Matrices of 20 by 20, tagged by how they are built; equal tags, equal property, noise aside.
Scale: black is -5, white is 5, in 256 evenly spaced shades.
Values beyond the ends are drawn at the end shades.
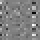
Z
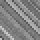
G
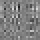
Z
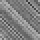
G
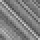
G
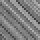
G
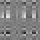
Z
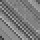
G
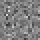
Z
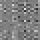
Z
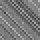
G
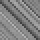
G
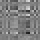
Z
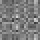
Z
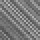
G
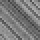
G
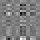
Z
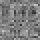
Z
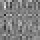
Z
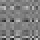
Z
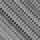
G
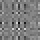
Z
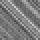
G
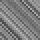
G
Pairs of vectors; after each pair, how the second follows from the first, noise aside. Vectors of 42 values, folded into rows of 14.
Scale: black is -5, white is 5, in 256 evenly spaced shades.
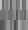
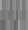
shrunk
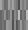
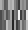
scaled up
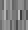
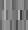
copied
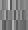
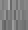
shrunk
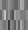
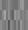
shrunk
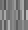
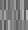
copied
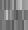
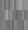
shrunk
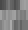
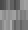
copied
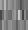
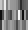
scaled up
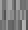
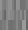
shrunk
